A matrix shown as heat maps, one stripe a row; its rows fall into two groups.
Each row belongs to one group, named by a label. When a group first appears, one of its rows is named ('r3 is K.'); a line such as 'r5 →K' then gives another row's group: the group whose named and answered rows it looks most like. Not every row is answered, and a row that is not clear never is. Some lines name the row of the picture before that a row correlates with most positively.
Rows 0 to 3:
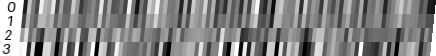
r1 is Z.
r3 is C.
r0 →Z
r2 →C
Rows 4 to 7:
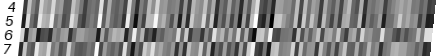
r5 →Z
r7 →Z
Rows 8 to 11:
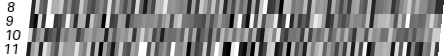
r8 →Z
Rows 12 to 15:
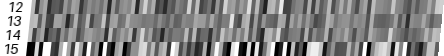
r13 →C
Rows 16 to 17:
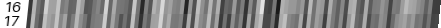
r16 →Z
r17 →Z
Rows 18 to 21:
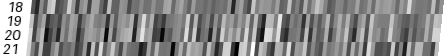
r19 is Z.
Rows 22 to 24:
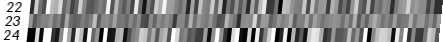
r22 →Z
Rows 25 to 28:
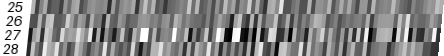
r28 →Z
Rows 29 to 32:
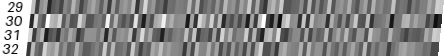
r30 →Z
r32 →Z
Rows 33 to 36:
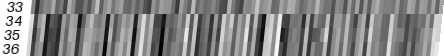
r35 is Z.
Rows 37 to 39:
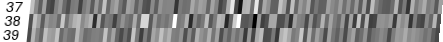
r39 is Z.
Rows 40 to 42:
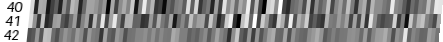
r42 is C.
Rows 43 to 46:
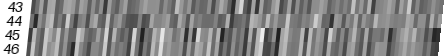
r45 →Z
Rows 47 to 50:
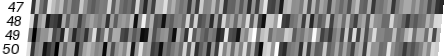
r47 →Z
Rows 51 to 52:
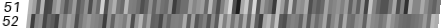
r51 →C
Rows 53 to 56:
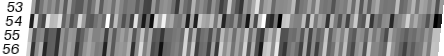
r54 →Z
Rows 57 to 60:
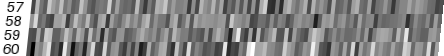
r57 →Z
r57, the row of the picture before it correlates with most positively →54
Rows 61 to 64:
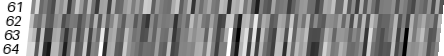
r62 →C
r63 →C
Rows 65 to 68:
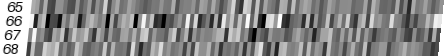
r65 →C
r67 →C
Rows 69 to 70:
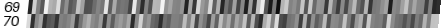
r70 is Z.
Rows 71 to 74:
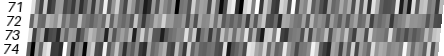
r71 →C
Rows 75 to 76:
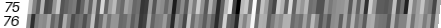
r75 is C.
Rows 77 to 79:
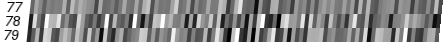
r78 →Z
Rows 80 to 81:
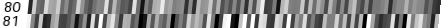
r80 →Z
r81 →C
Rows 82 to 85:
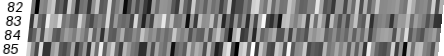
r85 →C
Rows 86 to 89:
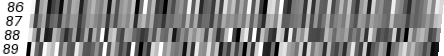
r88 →C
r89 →Z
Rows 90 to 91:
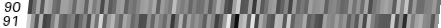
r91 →C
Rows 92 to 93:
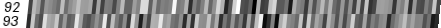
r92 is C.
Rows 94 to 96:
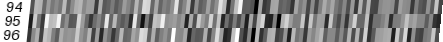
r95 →Z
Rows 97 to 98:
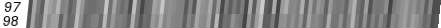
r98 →Z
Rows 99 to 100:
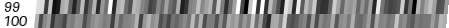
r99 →C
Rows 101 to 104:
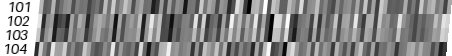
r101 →C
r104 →Z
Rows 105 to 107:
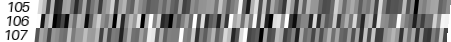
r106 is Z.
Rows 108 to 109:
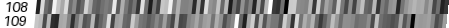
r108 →Z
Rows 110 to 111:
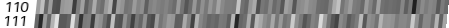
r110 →C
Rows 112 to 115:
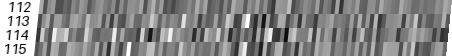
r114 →Z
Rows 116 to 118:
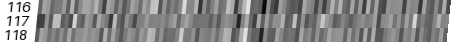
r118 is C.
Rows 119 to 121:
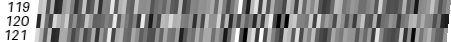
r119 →C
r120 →Z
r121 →C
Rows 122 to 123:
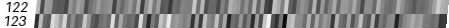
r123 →Z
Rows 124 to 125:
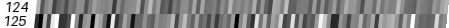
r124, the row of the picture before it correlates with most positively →122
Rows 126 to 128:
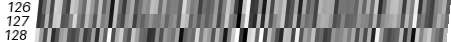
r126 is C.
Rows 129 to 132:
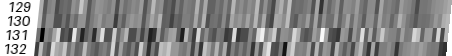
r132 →Z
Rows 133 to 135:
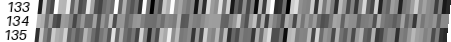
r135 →Z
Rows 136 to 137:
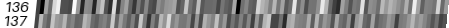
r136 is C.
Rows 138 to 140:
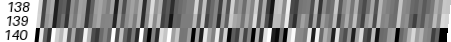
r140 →Z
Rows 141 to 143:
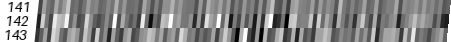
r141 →Z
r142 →Z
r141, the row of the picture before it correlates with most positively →140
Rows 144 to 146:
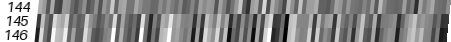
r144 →C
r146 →Z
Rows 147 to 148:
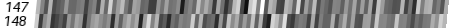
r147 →C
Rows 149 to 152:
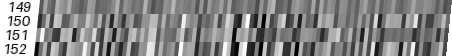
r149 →Z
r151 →C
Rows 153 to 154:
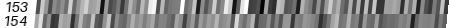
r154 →C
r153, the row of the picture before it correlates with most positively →152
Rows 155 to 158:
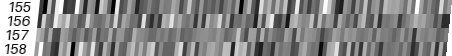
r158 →C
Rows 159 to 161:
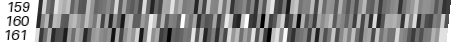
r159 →Z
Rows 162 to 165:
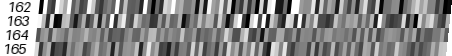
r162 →Z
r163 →C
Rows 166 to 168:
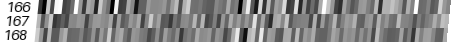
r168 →C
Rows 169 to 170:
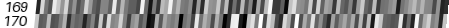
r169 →Z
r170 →C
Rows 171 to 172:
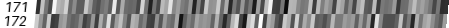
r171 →Z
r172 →C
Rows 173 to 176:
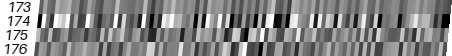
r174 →Z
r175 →C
